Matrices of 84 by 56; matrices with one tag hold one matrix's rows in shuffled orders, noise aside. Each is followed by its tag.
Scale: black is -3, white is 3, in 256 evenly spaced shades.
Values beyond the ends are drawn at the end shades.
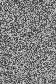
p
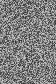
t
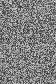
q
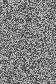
t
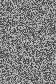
q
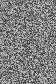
t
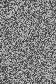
p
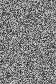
q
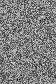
q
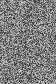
t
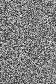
p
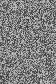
q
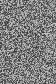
p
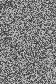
p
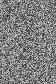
t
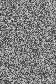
p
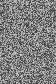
q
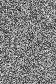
p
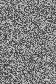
p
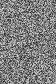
t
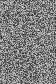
t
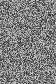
q
